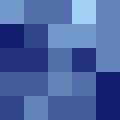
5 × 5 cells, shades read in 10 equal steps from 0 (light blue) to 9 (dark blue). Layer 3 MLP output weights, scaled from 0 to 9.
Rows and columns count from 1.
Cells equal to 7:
2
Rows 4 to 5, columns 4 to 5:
5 9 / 6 9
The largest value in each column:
9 8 6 8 9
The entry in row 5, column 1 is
7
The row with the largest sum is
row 3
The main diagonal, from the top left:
3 7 5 5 9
